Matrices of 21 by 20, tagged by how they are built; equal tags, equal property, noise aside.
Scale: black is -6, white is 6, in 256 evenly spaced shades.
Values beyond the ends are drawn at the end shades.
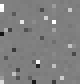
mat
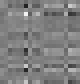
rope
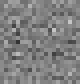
rope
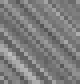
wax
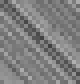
wax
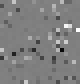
mat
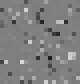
mat
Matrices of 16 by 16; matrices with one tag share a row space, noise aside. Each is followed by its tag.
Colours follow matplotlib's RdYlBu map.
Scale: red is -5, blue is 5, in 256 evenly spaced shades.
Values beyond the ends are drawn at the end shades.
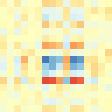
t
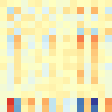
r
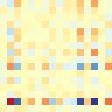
r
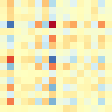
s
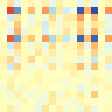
r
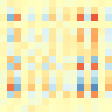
r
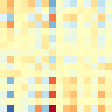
s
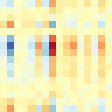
s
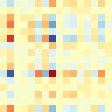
s
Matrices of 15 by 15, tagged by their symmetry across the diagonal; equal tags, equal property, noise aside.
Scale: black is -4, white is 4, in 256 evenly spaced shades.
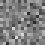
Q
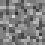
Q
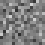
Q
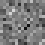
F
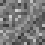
F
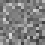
F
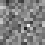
Q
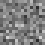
Q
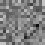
F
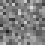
Q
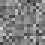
Q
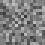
Q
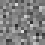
Q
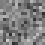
F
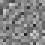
F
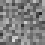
Q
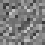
F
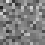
Q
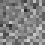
F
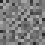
F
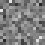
F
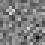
F
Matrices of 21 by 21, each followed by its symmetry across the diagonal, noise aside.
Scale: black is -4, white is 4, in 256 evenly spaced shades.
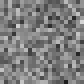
neither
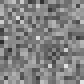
symmetric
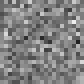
neither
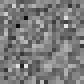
symmetric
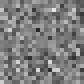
neither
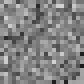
symmetric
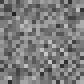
symmetric
